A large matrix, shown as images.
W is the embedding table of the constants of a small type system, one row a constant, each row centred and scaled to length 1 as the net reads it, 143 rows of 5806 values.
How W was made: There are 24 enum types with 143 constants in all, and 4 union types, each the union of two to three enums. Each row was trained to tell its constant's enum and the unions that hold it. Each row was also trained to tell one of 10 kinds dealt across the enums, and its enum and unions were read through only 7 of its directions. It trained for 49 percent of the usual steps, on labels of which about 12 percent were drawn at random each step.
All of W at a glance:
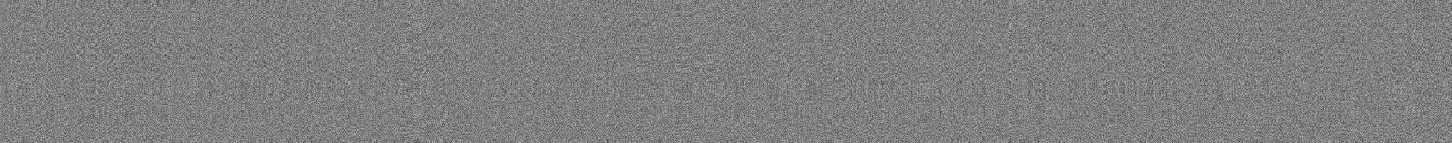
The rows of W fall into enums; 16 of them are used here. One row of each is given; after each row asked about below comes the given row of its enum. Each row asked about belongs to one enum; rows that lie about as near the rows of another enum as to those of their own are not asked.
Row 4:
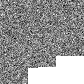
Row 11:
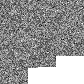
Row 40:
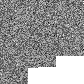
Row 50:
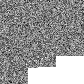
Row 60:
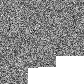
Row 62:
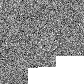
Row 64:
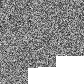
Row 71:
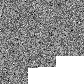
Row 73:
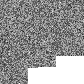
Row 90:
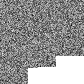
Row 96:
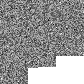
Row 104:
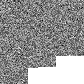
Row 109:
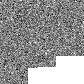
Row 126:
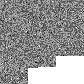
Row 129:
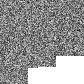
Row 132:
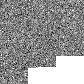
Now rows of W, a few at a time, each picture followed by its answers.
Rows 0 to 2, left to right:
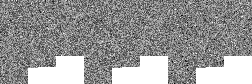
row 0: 104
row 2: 71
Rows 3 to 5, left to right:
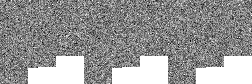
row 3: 129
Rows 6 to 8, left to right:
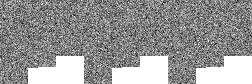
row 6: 129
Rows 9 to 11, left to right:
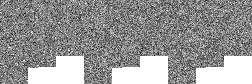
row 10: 60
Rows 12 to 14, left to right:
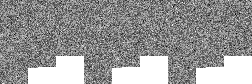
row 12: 64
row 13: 73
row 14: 109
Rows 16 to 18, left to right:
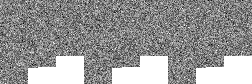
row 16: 60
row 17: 11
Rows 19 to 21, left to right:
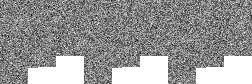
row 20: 96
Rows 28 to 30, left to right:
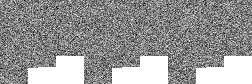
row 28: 129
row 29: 4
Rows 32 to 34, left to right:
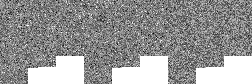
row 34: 64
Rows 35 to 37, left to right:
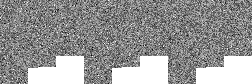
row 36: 109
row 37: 132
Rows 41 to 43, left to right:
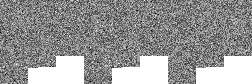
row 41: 40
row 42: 62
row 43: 64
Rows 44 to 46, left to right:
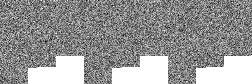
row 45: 132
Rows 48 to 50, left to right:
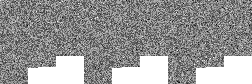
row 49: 132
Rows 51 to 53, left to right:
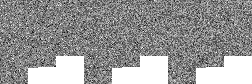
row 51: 40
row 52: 50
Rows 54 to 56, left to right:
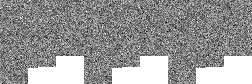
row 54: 129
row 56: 71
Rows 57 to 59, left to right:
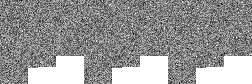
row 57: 4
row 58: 4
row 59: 4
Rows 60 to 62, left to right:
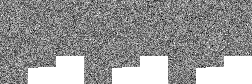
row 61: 126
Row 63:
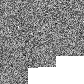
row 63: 96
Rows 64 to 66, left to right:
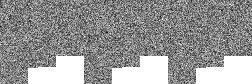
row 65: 40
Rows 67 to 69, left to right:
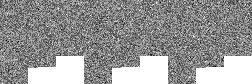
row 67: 64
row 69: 50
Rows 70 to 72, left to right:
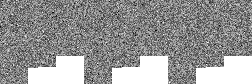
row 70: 64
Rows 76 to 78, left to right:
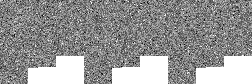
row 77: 11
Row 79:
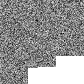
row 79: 126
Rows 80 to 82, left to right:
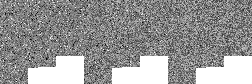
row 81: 132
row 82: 40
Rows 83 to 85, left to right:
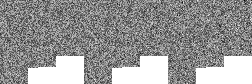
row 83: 96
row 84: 96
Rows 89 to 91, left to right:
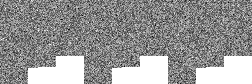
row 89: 60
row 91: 60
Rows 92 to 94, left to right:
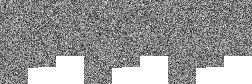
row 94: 4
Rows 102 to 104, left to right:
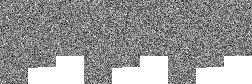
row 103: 129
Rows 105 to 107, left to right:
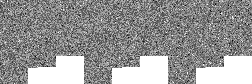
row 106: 60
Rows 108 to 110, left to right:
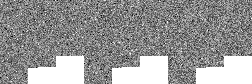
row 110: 40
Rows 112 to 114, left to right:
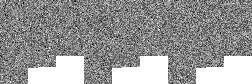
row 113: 71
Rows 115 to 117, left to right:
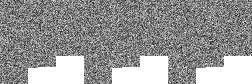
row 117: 109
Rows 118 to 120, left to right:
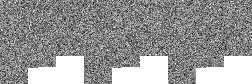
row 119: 132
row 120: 73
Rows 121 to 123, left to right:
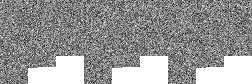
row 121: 109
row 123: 60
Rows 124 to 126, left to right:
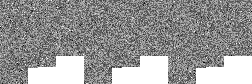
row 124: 71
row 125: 4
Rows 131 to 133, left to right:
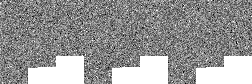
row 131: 109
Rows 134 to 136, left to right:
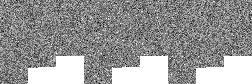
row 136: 40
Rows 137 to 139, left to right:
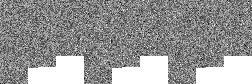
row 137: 126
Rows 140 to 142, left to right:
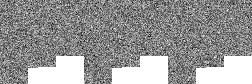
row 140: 50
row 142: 50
